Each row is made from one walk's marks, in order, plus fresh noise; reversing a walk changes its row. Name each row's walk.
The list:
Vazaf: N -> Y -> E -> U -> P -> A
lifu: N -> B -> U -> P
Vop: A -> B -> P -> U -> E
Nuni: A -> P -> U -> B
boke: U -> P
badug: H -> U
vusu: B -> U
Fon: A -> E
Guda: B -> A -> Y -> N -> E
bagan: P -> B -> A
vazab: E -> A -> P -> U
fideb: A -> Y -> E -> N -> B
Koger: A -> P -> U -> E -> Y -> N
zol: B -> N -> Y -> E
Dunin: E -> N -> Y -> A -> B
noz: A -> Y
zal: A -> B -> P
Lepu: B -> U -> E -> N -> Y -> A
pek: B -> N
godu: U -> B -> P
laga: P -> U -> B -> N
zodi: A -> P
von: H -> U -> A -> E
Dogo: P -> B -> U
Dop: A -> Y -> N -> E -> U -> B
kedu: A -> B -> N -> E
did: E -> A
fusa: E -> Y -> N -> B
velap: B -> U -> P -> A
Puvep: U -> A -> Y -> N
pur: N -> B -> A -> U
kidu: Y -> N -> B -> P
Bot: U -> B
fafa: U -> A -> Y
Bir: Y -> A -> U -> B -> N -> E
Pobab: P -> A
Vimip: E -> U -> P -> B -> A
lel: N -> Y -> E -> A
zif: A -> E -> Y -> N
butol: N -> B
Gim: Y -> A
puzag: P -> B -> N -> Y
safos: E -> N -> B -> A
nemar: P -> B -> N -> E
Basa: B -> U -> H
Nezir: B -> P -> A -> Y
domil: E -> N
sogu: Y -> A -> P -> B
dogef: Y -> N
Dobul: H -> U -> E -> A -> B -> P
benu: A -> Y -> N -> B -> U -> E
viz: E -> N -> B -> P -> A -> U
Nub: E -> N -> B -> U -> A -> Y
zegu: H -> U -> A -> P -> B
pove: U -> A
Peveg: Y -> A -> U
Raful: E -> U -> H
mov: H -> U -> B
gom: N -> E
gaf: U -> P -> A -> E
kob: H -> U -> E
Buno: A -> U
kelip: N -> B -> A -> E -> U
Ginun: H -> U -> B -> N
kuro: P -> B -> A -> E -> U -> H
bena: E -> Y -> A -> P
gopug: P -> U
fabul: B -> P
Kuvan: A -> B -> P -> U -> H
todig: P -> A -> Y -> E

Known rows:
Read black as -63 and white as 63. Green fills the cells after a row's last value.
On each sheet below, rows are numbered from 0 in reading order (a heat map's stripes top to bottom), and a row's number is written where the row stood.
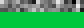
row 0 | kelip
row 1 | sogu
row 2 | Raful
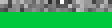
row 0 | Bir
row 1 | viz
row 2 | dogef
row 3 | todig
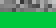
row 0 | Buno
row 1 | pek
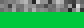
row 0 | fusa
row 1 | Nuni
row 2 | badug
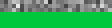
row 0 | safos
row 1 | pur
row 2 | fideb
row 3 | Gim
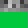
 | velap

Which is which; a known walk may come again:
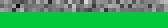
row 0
gopug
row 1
viz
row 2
gaf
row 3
benu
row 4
Bot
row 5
fusa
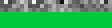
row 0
zif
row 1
Koger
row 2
zegu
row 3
pur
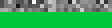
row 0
lifu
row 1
dogef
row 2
Nub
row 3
Peveg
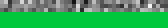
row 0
zol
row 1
Vop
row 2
Basa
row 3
kidu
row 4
Ginun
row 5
zodi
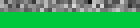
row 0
mov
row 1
Dunin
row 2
Gim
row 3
bagan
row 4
godu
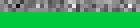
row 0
Dogo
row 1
Vazaf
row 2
safos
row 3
fideb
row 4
lel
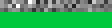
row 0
did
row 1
kob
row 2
vusu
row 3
Nuni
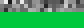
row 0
gom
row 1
boke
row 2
velap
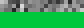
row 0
badug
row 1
vazab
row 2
Nezir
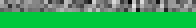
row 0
Dop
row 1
Buno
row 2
Dobul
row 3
sogu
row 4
Raful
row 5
kuro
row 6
todig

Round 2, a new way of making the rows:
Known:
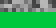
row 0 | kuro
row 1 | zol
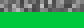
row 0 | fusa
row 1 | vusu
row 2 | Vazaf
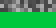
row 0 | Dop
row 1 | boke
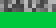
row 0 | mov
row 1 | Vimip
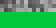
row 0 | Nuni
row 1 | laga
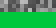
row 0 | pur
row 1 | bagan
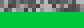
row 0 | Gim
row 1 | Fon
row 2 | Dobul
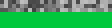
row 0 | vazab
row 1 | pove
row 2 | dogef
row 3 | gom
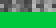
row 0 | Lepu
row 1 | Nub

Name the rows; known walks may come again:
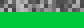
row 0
Vop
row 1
Dogo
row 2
velap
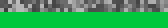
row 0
Fon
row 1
vusu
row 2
laga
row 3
Dobul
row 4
Lepu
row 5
kob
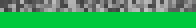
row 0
boke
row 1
Nuni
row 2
zol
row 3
fusa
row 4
Koger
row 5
dogef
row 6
Vazaf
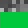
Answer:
pove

